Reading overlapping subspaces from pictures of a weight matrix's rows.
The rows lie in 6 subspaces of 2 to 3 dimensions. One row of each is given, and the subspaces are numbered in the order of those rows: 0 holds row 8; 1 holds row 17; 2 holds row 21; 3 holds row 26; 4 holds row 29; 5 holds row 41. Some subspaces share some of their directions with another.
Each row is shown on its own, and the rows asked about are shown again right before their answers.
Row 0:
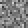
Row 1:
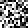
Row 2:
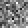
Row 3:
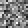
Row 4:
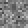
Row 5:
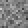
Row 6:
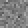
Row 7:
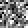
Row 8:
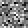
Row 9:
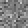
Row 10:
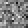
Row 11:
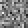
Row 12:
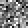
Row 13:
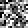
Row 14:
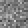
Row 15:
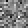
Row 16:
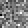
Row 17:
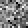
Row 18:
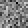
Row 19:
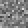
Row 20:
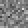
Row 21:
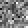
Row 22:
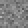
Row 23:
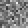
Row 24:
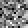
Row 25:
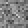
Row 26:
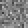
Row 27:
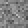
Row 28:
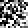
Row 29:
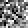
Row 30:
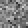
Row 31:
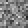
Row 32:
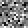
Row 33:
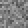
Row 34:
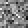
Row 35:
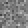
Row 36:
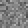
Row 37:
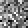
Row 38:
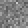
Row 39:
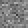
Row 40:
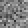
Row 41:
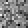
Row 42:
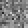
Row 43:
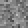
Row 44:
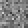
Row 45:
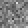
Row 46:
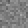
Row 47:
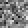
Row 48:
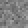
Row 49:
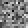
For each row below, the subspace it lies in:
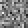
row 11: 3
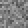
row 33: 3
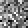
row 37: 4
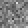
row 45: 2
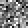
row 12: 1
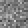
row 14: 4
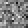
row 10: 5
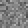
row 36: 2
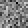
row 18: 2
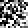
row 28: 4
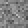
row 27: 0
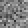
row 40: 4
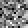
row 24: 1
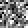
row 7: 2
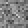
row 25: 0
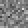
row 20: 5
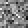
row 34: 0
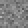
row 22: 5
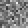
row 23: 2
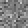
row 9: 4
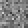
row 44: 3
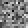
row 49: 5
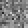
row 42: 3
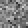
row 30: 1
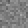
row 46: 2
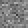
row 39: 0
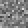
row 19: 5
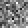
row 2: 2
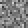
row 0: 3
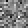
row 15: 4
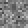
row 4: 4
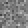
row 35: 5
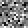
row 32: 0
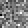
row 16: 5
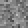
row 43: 1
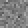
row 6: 4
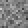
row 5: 5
